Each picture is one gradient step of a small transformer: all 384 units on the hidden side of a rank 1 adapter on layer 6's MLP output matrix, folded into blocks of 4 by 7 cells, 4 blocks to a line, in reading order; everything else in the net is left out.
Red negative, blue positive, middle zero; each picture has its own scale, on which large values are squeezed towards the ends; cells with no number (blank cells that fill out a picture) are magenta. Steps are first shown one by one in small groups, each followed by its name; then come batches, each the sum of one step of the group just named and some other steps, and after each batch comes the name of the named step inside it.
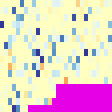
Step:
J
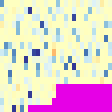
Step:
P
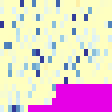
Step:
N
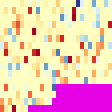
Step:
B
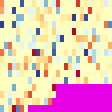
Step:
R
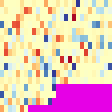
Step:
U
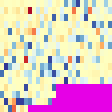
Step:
B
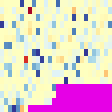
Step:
N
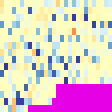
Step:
R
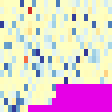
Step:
N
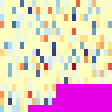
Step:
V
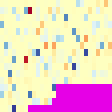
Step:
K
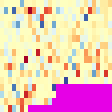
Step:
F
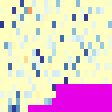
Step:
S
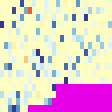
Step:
S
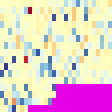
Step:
K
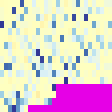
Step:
S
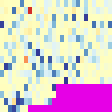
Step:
S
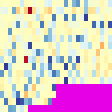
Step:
F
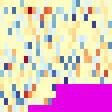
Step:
F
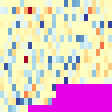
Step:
F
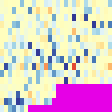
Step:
V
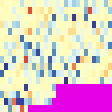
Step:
V
